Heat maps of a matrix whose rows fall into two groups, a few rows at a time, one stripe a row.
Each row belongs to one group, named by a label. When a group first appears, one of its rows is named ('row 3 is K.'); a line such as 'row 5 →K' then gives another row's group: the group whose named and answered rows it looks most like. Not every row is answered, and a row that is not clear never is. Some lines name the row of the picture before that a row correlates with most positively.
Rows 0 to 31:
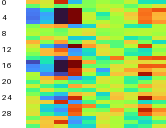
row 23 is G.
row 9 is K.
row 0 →K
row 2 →G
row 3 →G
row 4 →G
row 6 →K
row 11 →G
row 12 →K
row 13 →K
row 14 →G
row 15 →G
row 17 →G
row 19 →K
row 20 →K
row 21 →G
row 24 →G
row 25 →K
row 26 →G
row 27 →G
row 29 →K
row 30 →K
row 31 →K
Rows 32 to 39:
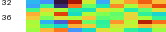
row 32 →G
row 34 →K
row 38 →G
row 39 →K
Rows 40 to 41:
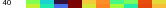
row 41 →G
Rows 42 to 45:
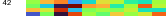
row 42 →K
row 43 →G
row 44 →K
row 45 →G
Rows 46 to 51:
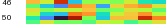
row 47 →G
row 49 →G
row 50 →G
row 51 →K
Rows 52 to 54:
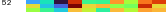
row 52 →G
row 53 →G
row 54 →G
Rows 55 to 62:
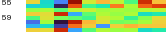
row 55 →G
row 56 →G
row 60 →G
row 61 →G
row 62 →K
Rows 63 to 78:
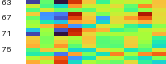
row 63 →G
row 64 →G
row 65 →K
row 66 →G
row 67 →G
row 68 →G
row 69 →K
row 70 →G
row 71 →G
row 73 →K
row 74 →K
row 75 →K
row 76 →G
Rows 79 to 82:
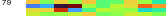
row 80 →G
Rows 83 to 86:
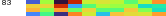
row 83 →G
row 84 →K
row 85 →K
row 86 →G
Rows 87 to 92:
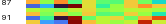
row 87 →K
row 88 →G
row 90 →K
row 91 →G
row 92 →G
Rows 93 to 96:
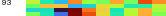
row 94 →K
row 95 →G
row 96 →G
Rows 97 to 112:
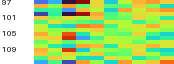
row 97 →G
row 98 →K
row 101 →K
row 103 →G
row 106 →K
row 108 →G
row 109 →K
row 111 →K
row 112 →G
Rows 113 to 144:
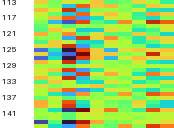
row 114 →G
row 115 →K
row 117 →K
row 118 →G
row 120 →K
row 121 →K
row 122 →G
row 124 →K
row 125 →G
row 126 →G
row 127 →G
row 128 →K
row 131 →G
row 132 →K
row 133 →K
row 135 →K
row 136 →G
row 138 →K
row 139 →K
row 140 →G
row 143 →G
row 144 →G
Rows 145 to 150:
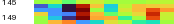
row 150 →K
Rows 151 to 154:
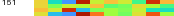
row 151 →G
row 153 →K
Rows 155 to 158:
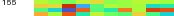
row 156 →K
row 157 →G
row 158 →K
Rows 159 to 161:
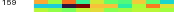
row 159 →K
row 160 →G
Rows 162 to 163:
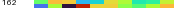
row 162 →K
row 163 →G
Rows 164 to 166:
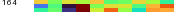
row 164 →K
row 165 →G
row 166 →G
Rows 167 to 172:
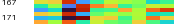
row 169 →G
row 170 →K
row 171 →G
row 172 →K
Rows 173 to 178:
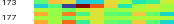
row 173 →K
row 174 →G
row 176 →K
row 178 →K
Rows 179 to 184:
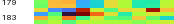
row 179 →K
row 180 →K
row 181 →G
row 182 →G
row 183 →K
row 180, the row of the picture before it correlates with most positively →173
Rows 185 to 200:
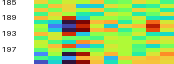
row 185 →K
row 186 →K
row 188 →K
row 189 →K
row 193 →K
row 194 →K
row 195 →G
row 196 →K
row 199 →G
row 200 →G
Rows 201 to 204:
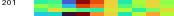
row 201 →G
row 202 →G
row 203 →K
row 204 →G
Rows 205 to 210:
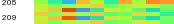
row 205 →G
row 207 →K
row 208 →K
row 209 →K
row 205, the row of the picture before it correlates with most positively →204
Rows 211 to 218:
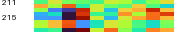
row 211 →K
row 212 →K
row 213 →G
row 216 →K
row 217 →K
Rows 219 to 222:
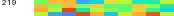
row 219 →K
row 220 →K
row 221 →K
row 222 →G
